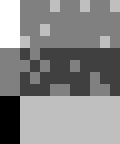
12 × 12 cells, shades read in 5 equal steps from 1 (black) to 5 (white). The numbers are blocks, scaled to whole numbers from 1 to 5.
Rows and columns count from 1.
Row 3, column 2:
5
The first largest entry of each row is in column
1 1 1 1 1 1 1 1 3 3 3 3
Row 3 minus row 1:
0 0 0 0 1 -1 0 0 -1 0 0 -1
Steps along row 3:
same down same up down same same same same same same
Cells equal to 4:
46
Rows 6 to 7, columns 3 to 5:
3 2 3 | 2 3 2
